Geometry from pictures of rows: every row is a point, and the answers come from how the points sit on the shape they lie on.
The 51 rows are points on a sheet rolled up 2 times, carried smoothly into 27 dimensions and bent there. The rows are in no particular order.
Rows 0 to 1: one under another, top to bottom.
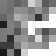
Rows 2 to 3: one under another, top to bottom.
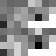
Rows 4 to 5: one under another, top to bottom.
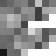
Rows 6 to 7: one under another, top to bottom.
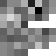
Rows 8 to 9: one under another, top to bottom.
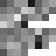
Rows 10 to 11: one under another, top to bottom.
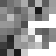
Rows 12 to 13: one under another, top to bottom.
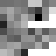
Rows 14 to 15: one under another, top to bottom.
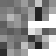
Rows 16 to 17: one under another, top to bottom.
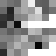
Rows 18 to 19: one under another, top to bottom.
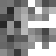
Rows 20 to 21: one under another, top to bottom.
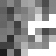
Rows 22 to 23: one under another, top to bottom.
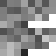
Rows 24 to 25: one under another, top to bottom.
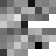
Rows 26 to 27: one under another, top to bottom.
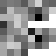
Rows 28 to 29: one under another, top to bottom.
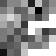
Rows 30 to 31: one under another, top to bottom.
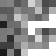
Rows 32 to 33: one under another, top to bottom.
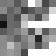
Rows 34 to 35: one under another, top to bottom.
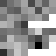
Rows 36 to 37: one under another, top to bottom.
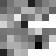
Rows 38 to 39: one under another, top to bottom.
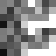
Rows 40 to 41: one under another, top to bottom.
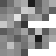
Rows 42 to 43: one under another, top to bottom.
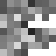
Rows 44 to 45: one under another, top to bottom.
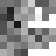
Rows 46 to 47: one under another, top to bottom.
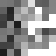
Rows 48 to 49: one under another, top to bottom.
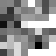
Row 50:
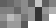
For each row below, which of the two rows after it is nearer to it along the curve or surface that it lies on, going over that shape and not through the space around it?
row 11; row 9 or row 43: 43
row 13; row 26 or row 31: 26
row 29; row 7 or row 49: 49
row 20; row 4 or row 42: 42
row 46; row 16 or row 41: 16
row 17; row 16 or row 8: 8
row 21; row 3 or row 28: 3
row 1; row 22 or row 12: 12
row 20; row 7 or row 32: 7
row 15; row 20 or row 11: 11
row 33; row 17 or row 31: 17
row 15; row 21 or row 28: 21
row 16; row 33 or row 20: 20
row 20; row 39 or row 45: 45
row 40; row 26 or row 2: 26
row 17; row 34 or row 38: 34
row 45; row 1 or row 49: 49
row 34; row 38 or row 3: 3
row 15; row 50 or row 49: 49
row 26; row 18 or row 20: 18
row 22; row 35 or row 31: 35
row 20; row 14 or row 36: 36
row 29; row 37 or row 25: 37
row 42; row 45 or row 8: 8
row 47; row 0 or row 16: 16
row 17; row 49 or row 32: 49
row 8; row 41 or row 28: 28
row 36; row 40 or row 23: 40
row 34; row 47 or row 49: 49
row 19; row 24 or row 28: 24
